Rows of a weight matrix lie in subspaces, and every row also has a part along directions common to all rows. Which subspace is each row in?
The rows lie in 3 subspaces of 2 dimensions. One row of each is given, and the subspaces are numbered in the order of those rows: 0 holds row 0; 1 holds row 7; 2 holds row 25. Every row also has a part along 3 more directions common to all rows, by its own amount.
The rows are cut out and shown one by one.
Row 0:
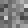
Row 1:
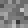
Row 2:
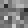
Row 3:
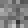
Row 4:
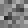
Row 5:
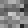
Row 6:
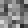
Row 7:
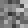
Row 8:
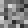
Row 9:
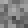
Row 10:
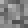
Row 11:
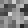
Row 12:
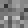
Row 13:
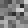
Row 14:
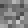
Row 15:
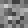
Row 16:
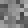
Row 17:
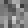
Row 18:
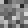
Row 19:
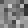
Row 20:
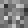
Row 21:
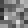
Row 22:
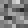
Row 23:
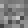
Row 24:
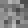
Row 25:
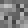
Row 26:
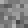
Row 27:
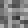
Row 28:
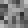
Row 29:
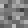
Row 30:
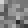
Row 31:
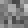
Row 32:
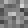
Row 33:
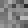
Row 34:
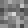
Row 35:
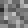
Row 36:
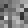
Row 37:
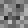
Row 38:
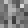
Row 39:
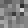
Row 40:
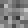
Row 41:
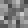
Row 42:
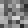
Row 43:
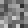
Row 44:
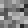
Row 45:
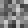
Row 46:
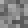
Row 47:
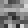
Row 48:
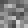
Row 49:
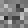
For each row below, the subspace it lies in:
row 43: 2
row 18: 2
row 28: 2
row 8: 2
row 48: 2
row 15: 0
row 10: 2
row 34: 1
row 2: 0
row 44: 1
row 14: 0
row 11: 1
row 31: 2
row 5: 1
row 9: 2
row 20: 0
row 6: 2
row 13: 1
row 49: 0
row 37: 0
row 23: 0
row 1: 1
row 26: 2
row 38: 2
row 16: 2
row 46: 2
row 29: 0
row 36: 0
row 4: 0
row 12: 0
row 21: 1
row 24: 1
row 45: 1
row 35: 1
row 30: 2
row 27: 0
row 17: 2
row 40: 0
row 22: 0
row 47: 1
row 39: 1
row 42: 0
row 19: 2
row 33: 0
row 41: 2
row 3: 1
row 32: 1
